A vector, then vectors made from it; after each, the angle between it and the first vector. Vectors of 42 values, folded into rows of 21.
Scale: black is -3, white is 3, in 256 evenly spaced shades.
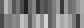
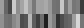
nearly opposite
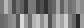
nearly parallel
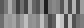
partly aligned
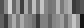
orthogonal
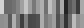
partly opposed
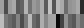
partly opposed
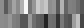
nearly opposite
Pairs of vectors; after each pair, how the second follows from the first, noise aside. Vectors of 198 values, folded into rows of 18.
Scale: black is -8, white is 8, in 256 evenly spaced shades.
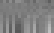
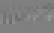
partly zeroed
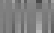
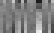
scaled up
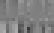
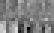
scaled up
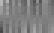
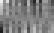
scaled up
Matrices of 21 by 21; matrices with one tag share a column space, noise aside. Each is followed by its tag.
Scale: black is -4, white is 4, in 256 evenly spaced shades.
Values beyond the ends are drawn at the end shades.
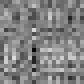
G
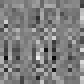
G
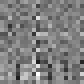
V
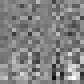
V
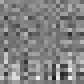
V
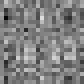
G
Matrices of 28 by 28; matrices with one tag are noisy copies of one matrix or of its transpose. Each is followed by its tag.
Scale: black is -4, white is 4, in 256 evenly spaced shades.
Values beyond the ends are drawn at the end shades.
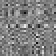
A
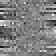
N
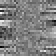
N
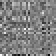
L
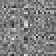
A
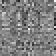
L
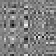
A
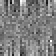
N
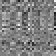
L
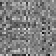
L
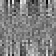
N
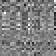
L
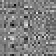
A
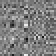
A
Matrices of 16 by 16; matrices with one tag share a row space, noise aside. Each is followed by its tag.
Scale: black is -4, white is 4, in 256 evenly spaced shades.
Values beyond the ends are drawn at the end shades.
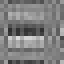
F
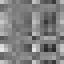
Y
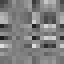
Y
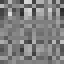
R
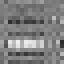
F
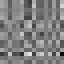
R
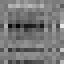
F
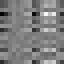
Y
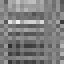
F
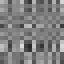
R
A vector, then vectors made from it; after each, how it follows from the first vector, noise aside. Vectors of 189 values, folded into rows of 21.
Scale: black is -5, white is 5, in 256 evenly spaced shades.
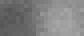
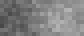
copied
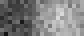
scaled up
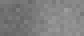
shrunk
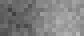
copied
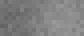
shrunk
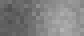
copied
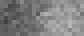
copied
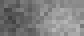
copied
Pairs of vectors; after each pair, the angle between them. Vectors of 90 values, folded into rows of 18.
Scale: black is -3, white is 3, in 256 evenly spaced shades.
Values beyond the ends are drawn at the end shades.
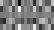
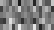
nearly parallel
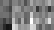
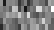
orthogonal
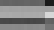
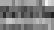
nearly opposite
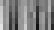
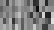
orthogonal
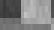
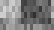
nearly opposite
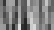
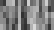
nearly parallel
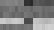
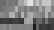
nearly opposite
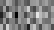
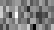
nearly opposite
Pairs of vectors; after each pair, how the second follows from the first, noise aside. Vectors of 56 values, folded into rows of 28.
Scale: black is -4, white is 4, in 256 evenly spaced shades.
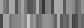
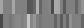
partly zeroed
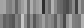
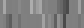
partly zeroed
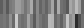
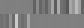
partly zeroed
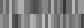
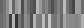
sign-scrambled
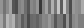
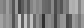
reversed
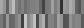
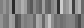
wrapped around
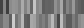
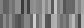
wrapped around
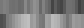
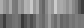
reversed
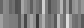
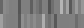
partly zeroed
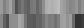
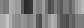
wrapped around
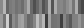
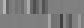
partly zeroed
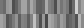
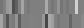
partly zeroed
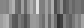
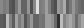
sign-scrambled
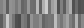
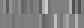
partly zeroed
